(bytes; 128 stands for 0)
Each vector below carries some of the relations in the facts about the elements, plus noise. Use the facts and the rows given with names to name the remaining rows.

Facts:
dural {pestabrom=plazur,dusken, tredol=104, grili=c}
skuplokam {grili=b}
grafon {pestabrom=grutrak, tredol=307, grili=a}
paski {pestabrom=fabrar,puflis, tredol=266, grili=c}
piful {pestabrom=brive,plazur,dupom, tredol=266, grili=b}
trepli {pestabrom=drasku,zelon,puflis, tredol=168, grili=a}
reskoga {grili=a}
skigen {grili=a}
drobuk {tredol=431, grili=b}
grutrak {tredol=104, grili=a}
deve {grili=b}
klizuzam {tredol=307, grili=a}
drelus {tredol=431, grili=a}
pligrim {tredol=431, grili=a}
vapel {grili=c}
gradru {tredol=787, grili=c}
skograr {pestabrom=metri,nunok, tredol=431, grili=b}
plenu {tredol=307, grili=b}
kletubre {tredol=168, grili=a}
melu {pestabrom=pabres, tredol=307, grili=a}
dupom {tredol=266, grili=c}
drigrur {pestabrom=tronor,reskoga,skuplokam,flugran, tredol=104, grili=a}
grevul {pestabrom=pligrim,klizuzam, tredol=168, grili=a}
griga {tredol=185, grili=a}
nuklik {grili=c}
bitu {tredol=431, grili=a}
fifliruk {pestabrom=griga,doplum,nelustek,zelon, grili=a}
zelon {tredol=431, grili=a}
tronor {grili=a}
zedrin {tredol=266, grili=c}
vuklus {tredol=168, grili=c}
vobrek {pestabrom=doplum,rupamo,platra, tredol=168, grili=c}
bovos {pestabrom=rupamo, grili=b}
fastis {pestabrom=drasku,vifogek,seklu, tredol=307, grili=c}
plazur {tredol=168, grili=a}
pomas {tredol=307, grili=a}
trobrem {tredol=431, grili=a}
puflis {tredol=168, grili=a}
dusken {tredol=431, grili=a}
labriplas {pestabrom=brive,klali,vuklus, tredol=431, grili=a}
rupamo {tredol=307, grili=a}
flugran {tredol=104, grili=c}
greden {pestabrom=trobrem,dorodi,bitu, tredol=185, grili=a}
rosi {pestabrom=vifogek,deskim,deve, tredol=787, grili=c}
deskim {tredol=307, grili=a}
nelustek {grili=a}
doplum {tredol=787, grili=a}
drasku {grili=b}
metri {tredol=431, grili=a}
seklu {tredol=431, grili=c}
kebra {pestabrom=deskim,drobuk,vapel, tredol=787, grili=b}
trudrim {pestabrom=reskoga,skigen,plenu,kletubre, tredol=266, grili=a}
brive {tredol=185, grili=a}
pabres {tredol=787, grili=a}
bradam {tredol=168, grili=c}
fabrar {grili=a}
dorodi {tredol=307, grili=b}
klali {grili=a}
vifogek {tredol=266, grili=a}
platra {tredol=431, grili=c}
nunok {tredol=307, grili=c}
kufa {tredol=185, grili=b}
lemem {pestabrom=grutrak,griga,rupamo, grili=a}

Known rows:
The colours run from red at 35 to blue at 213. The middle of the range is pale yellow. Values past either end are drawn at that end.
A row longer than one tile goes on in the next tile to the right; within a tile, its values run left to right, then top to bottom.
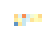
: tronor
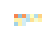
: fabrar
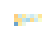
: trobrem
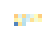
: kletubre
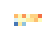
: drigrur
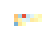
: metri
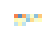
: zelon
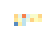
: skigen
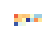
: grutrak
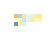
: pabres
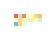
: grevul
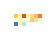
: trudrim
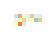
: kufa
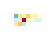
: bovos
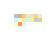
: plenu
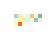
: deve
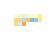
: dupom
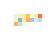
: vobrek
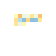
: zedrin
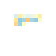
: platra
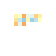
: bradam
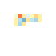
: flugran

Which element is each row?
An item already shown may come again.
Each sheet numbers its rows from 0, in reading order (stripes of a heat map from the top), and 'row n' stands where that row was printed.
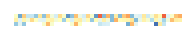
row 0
doplum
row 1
drobuk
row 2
drobuk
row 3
puflis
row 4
vifogek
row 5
reskoga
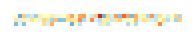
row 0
doplum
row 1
dupom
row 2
lemem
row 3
trepli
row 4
fifliruk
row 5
dorodi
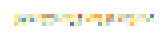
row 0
seklu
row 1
fabrar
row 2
reskoga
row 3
lemem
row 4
drobuk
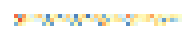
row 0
labriplas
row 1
rupamo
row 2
rupamo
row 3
deskim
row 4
melu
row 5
vapel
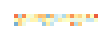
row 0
grevul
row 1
nelustek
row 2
paski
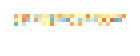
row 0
lemem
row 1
rosi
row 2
fastis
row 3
dural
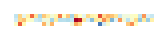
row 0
kebra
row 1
fastis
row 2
piful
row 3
grafon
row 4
drasku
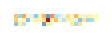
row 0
griga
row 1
plazur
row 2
nunok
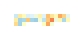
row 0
platra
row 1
skograr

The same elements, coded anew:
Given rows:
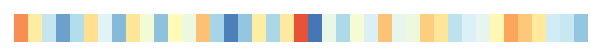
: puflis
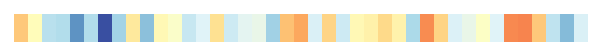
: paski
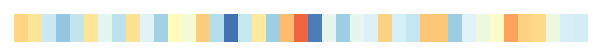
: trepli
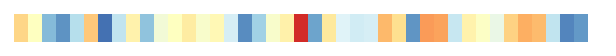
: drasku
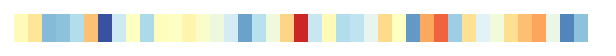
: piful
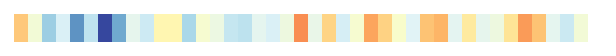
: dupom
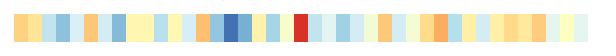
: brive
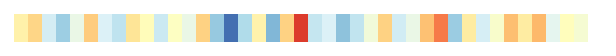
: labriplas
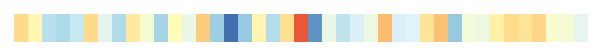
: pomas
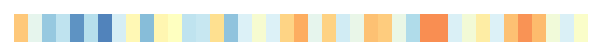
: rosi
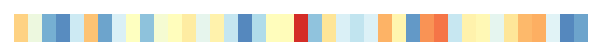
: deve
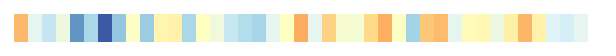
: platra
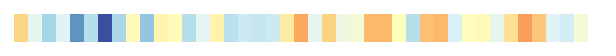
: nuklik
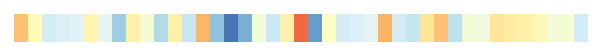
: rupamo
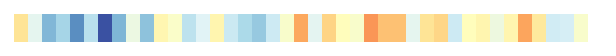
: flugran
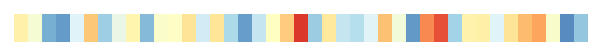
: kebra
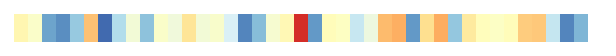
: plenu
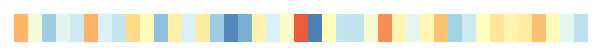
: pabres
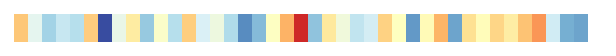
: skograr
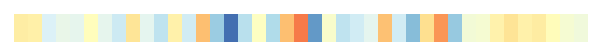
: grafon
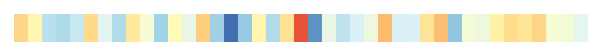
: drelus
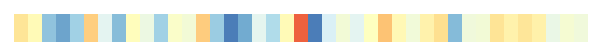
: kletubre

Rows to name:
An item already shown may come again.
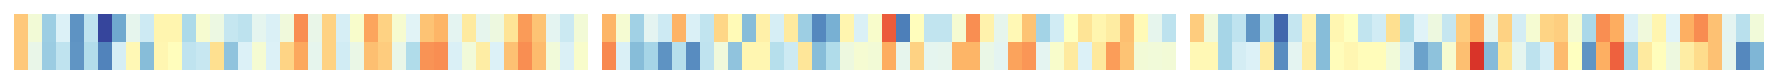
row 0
dupom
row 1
pabres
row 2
fastis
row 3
rosi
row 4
vapel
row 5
bovos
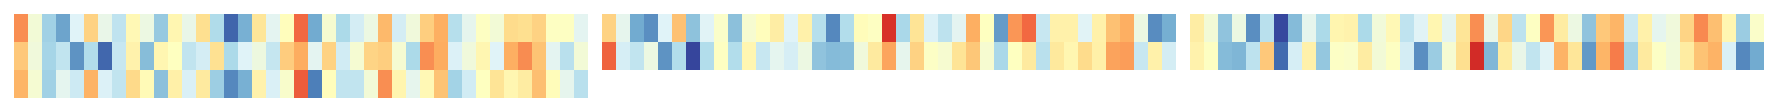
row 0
deskim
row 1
drobuk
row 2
dural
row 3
fastis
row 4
nunok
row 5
kufa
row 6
pabres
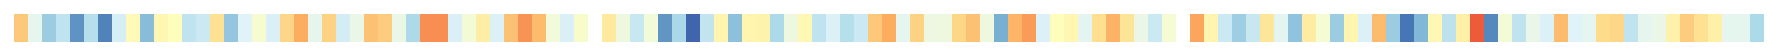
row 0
rosi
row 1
vobrek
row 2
zelon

